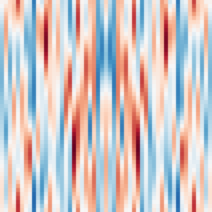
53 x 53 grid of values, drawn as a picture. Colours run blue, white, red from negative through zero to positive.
There is no overall slope. The grain runs up and down. The left and right halves mirror each other.
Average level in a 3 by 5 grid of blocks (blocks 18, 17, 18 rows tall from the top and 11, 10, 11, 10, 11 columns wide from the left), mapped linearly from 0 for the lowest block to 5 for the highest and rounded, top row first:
04140
05250
21312
